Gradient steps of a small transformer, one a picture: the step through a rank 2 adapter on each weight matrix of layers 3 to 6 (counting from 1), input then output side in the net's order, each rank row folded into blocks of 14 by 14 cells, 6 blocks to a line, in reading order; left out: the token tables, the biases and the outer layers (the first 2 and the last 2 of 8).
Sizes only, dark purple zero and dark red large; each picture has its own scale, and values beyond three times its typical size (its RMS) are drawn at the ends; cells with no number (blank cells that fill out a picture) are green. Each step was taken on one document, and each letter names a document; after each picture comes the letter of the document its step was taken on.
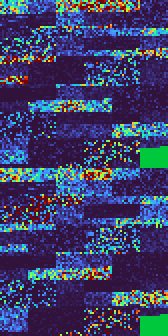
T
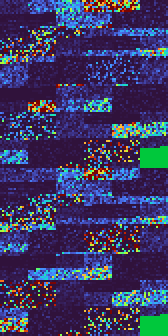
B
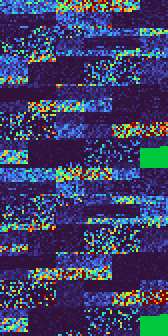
B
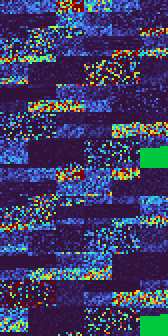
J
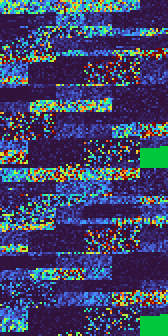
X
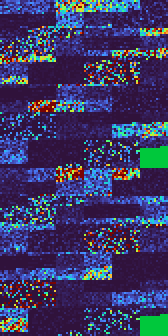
J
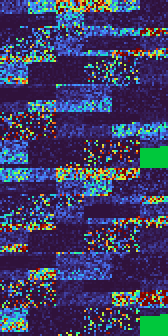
X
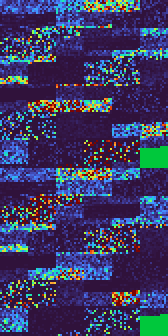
T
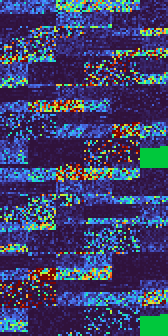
J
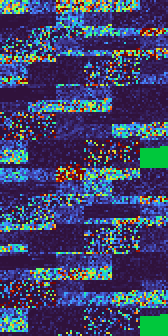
X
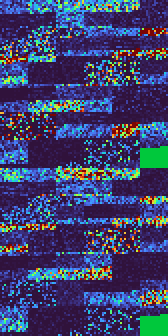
J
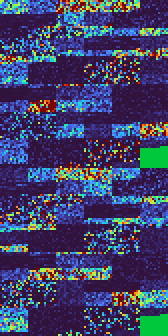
X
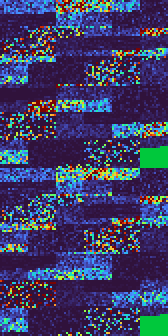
B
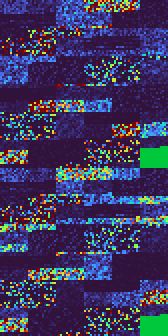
B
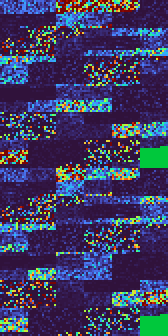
B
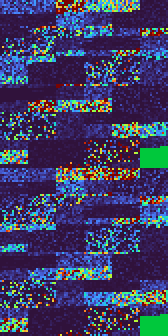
B
